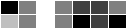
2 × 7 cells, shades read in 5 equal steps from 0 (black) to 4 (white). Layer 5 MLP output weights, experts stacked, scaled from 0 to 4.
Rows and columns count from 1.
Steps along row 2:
down up down down up down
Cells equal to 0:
3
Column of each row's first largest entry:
3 3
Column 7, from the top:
2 0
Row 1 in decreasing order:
4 2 2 2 1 1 0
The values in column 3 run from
4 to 4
